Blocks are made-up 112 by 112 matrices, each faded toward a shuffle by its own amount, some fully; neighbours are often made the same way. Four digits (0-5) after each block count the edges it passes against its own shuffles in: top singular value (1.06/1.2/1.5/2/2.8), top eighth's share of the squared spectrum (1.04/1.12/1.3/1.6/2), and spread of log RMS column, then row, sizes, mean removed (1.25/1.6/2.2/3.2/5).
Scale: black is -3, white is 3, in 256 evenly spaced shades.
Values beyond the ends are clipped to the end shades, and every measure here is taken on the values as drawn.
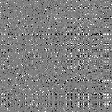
5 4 3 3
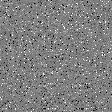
3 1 0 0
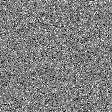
1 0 0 0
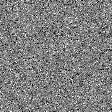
0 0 0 2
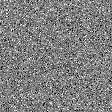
0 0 0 0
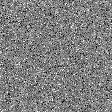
0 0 0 0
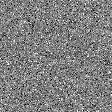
0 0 0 1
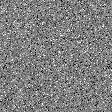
0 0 0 0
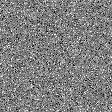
0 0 0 0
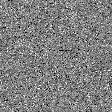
0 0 0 1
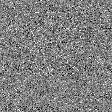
0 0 0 2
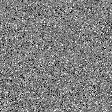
0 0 0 1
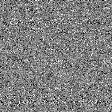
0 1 0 3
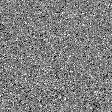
0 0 0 1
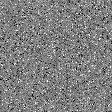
1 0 0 0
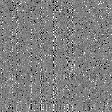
4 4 3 1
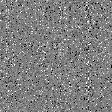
3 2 2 0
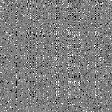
4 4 3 2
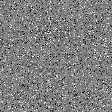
2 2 1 0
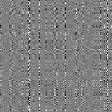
5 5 4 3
